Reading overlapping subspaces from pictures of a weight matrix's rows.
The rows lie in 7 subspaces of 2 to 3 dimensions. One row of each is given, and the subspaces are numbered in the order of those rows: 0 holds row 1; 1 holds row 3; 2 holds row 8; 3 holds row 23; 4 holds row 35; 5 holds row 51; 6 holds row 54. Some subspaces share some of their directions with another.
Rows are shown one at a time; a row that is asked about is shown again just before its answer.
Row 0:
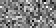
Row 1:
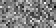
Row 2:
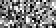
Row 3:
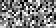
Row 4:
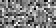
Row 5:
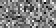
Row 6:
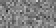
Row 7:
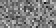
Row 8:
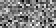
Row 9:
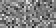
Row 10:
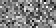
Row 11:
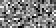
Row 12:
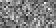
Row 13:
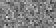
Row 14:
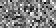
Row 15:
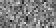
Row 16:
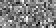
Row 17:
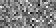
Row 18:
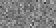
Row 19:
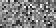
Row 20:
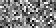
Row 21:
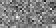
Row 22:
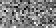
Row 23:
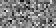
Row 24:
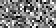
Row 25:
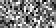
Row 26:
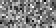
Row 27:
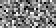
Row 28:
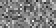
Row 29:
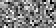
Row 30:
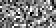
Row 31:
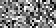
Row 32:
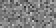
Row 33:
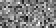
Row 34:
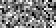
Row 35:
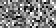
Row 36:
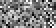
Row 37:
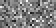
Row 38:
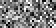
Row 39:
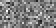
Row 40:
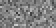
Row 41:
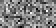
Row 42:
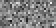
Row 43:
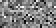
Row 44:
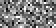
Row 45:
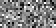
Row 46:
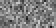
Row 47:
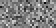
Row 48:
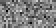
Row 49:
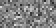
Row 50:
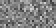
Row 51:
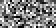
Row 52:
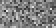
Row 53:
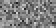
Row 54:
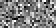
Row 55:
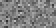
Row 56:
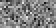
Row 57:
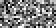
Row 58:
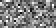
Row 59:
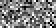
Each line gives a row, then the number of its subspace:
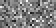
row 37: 1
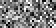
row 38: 0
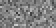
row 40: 4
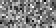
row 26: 3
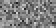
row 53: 3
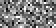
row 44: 5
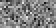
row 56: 2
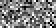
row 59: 0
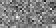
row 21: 3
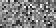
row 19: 1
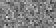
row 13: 6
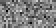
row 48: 6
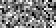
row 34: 0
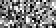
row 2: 3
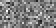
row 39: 6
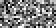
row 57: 5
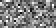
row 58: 6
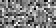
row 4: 0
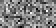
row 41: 5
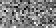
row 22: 3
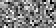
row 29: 6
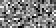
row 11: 5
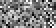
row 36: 0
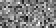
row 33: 2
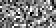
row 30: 4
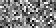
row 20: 1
